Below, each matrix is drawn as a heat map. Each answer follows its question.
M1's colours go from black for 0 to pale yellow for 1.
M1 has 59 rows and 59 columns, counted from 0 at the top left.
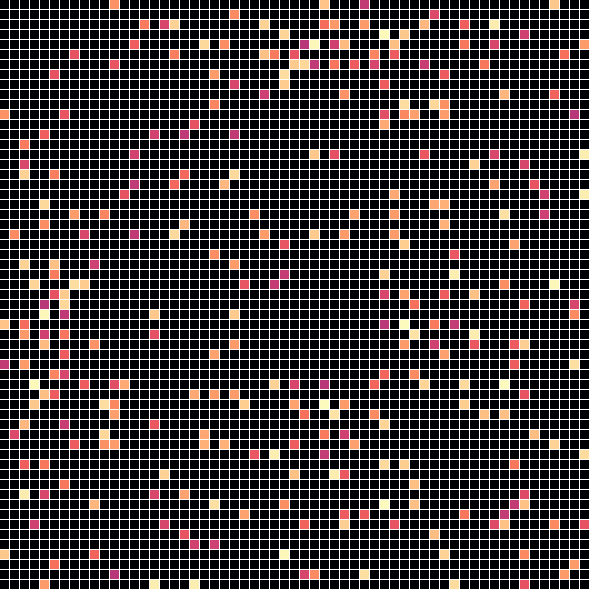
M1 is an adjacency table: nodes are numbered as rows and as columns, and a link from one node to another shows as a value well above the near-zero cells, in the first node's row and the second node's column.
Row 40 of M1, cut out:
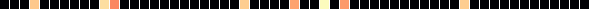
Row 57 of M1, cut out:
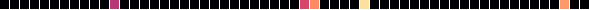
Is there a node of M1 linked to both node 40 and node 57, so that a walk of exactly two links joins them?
yes
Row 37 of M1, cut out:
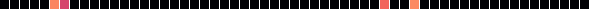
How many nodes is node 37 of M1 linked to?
4
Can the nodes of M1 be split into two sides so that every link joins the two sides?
yes
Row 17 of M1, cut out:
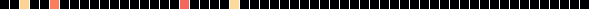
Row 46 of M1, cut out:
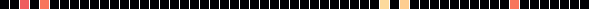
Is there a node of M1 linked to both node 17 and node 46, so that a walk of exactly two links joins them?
yes
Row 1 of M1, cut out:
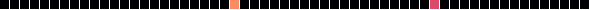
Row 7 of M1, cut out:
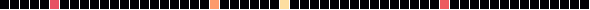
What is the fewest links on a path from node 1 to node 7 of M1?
4
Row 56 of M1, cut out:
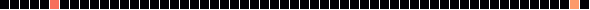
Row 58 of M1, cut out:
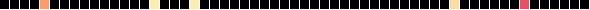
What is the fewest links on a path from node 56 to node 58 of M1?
4
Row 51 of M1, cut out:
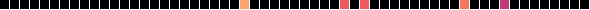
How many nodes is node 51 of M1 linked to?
5
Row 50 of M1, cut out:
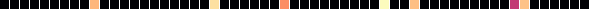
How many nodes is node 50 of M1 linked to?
7
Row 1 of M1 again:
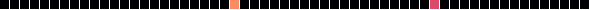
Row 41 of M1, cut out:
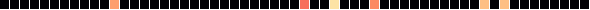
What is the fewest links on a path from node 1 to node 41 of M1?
5
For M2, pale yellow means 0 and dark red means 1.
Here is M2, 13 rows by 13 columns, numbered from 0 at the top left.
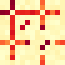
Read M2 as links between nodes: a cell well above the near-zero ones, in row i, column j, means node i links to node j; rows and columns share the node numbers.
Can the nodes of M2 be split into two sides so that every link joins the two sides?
no
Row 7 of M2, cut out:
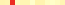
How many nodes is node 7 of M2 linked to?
1
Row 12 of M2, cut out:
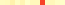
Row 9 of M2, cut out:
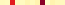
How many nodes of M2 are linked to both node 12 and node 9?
1
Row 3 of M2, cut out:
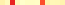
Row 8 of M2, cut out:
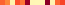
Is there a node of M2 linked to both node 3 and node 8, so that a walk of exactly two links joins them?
no
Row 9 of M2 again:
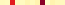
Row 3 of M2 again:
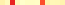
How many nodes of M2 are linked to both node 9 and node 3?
2
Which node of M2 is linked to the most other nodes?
node 2
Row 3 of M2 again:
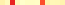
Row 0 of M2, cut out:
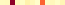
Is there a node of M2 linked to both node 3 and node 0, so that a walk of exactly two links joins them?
yes
